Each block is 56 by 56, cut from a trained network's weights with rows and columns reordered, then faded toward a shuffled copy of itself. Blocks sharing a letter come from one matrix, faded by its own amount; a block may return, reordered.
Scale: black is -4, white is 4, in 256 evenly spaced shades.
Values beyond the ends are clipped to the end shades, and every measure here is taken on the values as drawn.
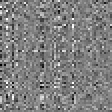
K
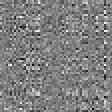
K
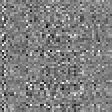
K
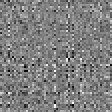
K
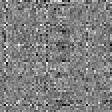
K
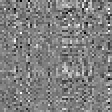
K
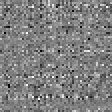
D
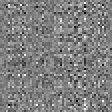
K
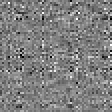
K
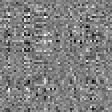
K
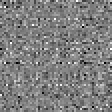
D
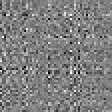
K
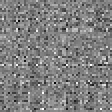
D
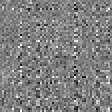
K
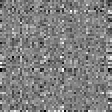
K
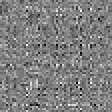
K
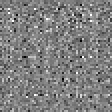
D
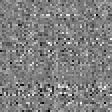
D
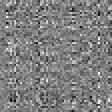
K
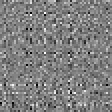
K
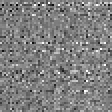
D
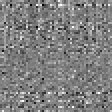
D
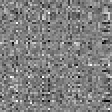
K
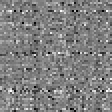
D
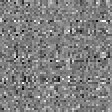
D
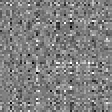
K
